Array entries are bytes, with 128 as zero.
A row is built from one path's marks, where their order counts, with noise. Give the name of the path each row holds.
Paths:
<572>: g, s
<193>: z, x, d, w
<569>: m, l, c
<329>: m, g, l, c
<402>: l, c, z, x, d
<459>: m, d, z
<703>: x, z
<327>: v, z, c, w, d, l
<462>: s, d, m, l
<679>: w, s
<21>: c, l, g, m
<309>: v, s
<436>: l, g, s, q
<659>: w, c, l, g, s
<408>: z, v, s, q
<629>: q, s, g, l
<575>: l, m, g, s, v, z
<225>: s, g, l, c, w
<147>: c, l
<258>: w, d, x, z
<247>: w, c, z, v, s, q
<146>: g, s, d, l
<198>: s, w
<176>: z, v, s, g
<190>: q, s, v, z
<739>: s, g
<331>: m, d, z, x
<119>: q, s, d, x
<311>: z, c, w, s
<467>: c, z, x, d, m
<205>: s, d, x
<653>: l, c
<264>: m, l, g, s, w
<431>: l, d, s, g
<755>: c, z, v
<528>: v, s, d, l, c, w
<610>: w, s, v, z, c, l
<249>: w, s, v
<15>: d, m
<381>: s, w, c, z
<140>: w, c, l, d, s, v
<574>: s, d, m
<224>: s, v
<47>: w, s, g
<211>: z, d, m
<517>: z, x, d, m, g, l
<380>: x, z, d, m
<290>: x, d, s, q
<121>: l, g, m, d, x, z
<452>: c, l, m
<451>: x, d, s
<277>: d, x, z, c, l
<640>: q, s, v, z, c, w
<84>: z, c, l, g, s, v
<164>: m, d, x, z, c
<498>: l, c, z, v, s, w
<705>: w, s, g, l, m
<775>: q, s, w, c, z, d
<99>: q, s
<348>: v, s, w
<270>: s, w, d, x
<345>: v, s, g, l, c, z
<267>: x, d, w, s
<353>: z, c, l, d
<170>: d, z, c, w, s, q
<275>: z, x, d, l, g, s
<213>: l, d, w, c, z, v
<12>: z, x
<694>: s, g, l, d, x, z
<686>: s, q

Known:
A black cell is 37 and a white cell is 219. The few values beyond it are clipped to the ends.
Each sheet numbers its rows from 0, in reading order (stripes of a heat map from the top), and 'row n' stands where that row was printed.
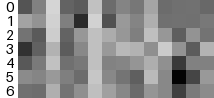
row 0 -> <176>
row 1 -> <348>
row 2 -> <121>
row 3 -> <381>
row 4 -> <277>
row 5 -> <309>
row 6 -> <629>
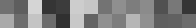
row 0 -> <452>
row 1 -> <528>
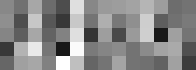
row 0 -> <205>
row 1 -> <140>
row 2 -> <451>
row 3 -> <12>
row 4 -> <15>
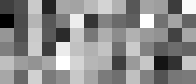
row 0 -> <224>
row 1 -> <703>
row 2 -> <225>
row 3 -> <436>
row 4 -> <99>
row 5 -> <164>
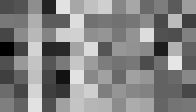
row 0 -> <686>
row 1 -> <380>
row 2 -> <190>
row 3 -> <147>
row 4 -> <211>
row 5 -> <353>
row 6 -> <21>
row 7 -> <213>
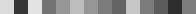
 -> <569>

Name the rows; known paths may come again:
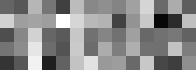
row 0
<258>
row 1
<99>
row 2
<176>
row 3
<193>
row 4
<755>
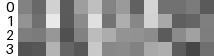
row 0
<431>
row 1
<498>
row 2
<574>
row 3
<345>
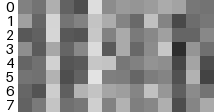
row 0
<205>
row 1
<164>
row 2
<84>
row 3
<267>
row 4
<467>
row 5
<380>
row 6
<121>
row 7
<311>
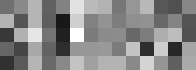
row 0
<775>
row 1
<705>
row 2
<12>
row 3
<739>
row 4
<381>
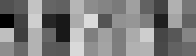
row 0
<517>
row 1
<147>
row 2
<659>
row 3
<247>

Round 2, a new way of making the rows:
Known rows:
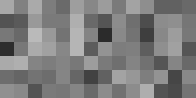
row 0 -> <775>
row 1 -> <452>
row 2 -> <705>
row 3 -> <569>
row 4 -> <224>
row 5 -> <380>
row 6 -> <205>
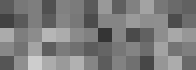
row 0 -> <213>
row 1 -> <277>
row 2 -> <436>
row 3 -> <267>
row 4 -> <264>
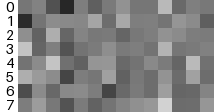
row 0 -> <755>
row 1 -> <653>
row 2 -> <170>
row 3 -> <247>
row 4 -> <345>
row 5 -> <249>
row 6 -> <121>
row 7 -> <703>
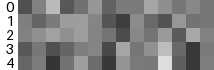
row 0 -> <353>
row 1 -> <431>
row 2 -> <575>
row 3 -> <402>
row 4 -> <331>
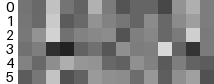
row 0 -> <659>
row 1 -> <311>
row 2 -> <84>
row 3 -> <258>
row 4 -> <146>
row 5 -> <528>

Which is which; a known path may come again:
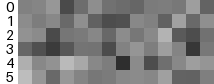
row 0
<140>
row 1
<451>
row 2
<205>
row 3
<467>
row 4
<436>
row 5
<119>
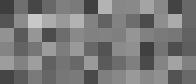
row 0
<164>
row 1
<264>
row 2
<610>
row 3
<574>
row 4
<309>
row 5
<277>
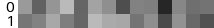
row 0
<739>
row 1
<198>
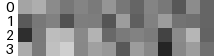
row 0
<224>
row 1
<213>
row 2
<329>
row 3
<629>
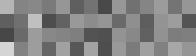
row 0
<290>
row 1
<528>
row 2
<517>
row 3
<408>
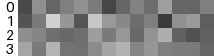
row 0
<121>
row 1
<225>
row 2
<270>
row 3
<640>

